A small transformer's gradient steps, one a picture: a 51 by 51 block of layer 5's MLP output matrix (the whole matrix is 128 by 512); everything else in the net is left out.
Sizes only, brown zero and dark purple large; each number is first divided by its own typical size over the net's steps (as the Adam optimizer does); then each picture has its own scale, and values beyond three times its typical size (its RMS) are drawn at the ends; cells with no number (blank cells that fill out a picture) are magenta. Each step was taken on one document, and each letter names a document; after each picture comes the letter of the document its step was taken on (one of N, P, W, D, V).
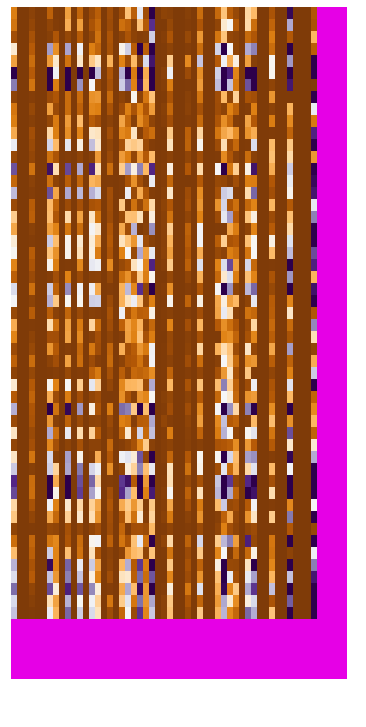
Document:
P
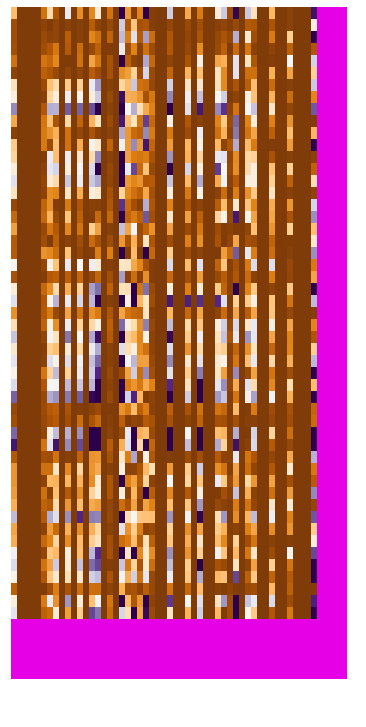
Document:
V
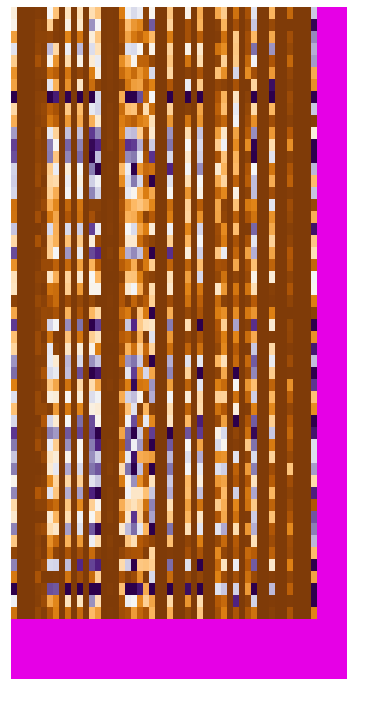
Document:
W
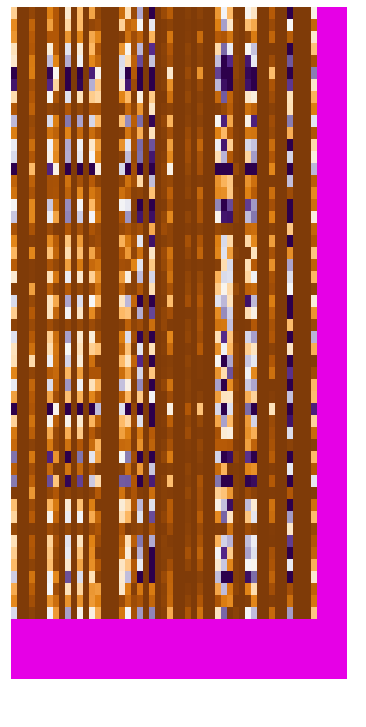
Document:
P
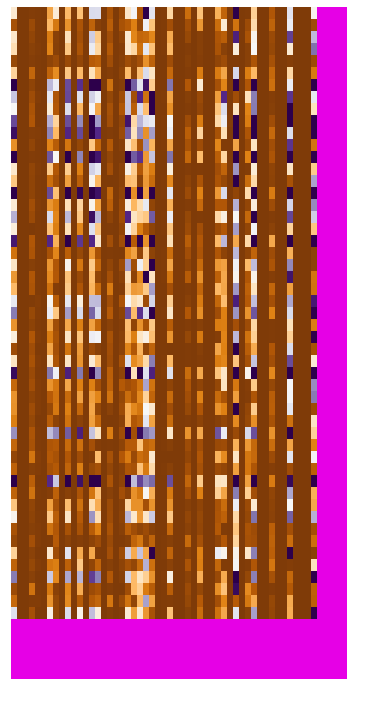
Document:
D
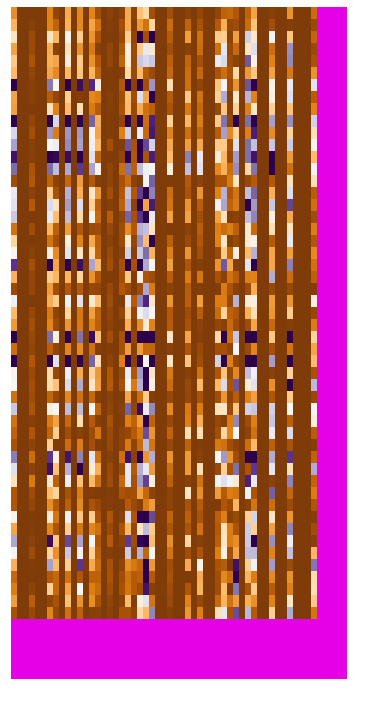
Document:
D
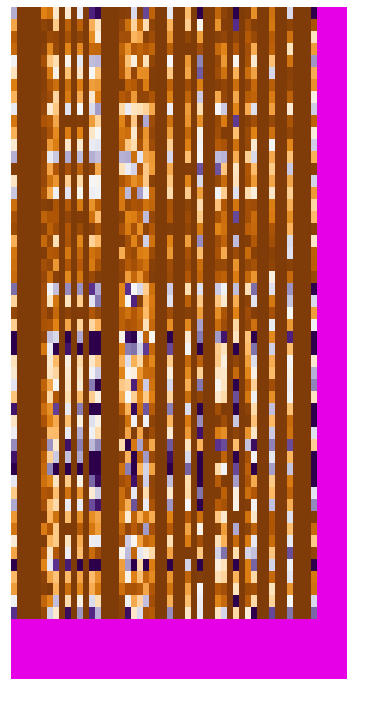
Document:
V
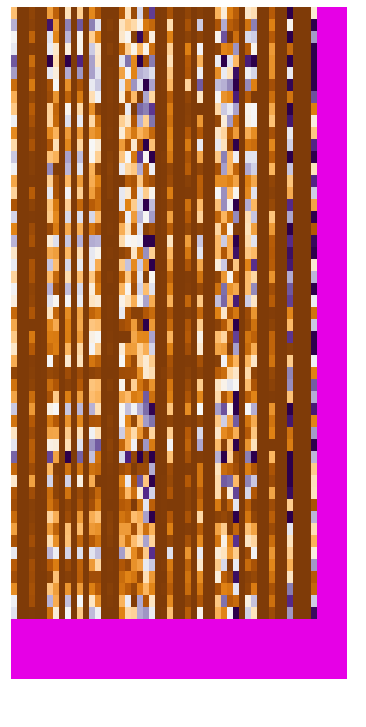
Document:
P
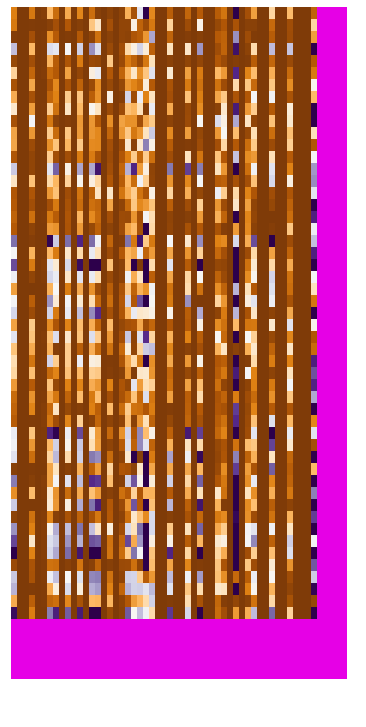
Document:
D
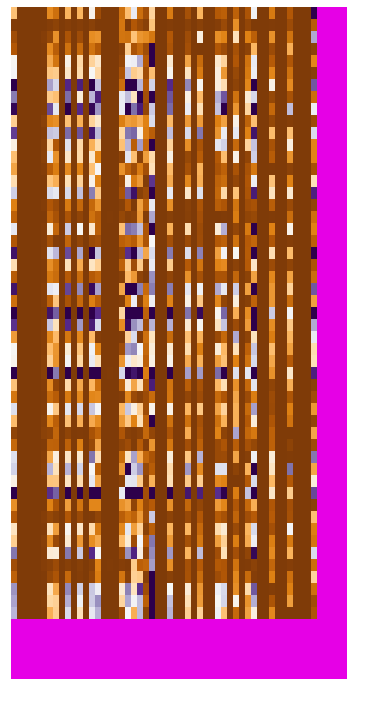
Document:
W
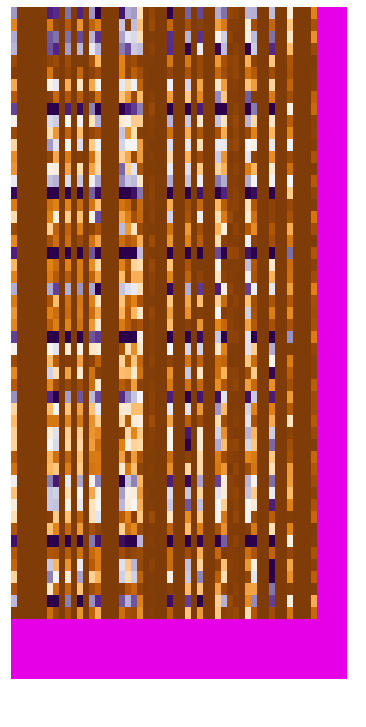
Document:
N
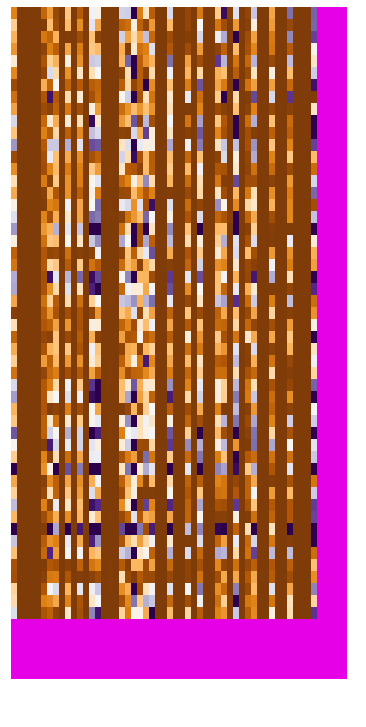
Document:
W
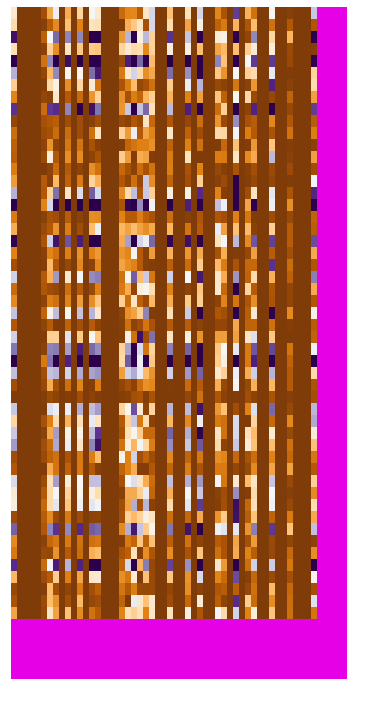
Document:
W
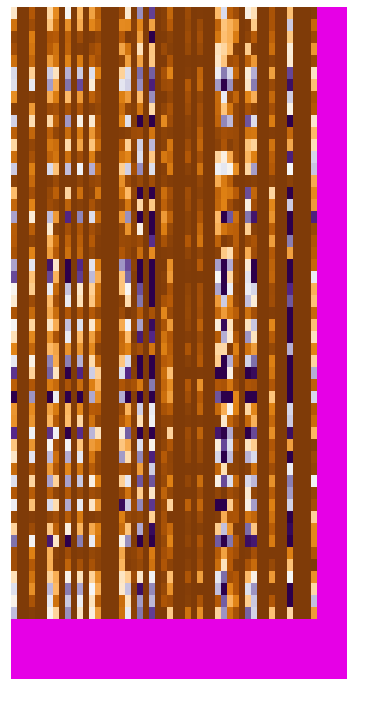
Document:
P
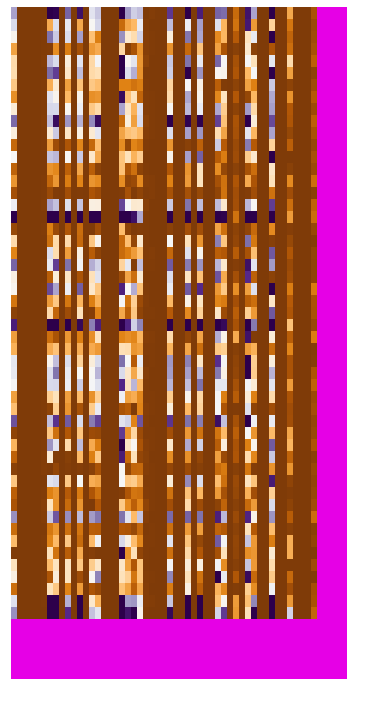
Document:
N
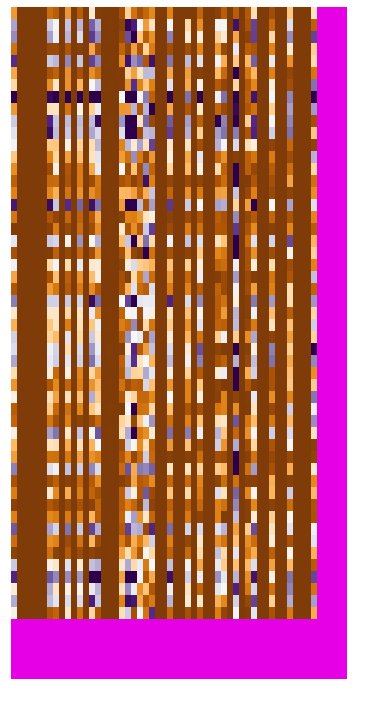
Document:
W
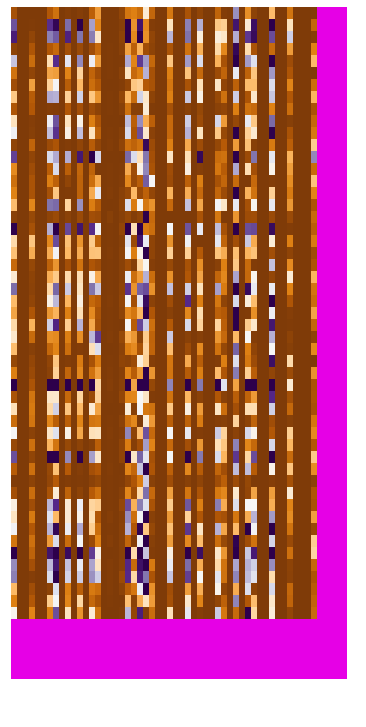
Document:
D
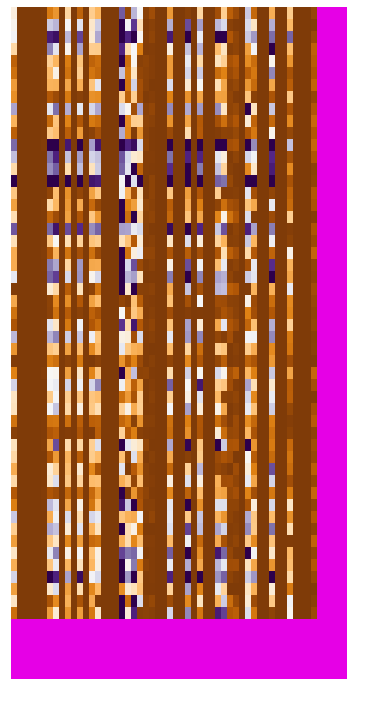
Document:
N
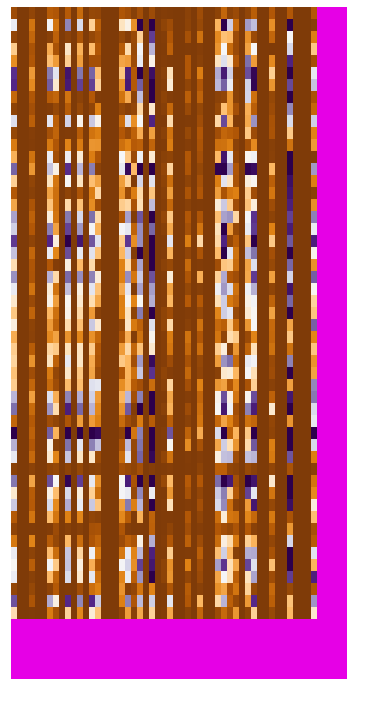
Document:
P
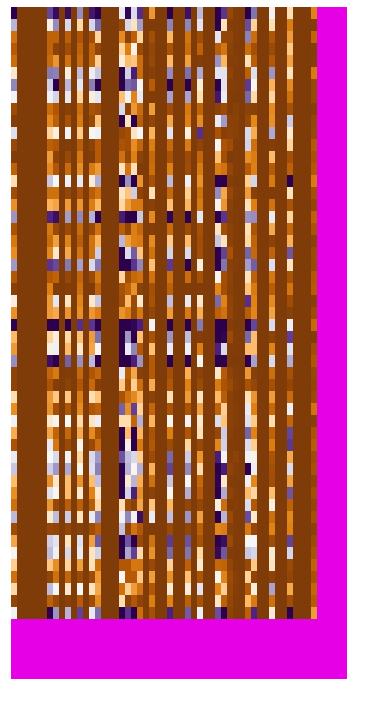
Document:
N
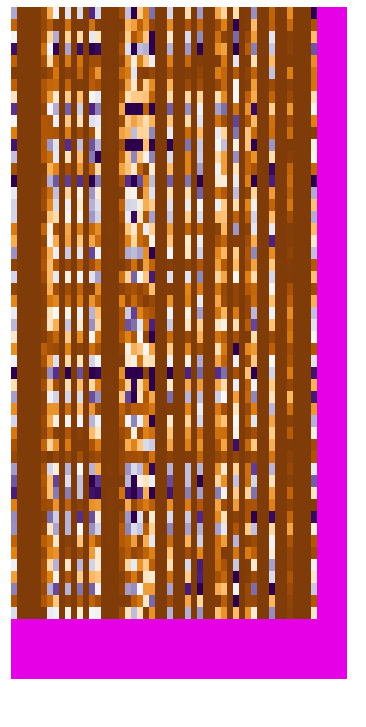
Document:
W
